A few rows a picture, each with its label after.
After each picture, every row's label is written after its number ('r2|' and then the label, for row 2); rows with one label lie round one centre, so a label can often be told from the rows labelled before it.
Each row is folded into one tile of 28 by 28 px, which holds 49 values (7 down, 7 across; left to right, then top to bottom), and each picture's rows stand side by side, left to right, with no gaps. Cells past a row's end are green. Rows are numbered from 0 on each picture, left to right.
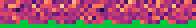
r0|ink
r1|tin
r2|tin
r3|ink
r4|tin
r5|tin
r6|tin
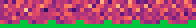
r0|tin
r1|ink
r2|ink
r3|tin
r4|tin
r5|tin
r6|tin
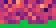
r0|tin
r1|ink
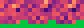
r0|ink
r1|ink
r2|ink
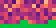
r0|tin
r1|tin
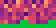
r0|tin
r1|tin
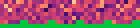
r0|tin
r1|ink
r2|tin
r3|ink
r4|tin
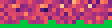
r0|ink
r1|ink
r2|tin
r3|tin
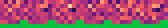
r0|tin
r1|ink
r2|ink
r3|tin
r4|tin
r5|ink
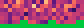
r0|tin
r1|tin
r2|ink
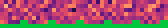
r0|tin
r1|ink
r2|ink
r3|tin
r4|ink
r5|ink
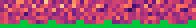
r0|tin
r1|tin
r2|tin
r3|ink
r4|ink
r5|tin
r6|ink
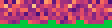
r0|tin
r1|tin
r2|ink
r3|tin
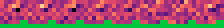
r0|ink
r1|ink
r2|ink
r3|ink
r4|ink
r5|tin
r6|tin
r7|ink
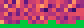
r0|tin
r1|ink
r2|ink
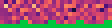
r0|tin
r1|tin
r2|ink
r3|ink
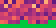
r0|tin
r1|tin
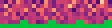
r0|tin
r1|tin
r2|ink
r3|tin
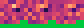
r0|ink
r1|ink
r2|ink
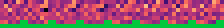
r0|tin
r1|ink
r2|ink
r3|ink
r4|tin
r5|tin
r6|tin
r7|tin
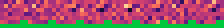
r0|tin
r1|tin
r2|ink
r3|ink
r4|ink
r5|ink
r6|tin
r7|ink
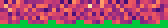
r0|tin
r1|ink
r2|tin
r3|tin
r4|tin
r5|ink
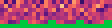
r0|tin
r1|tin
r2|tin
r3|ink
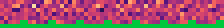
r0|ink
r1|tin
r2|tin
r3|ink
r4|tin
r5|tin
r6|ink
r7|ink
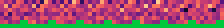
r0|tin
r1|tin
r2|tin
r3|tin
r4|tin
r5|tin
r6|ink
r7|ink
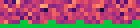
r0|tin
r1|ink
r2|ink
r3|ink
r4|tin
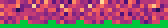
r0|ink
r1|tin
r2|tin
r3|tin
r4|tin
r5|ink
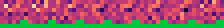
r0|tin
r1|tin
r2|ink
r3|ink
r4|ink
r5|ink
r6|ink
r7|tin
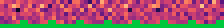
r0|ink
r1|ink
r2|tin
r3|tin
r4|ink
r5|ink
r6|tin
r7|tin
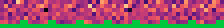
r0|tin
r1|ink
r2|ink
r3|tin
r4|ink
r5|tin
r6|tin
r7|tin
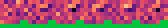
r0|tin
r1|ink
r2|ink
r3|ink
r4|ink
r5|ink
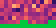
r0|ink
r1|tin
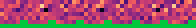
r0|ink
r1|ink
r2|tin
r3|ink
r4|tin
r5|ink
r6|tin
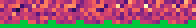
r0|ink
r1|tin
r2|ink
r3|ink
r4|tin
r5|tin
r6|tin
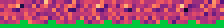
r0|ink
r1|tin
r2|ink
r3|ink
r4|ink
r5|ink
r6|ink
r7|tin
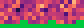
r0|ink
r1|ink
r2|tin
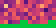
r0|tin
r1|ink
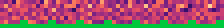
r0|tin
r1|tin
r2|ink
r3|tin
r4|tin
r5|tin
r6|ink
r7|ink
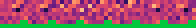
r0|ink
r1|ink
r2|tin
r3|tin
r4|tin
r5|ink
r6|ink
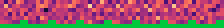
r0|tin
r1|ink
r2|ink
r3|tin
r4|tin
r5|tin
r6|tin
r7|ink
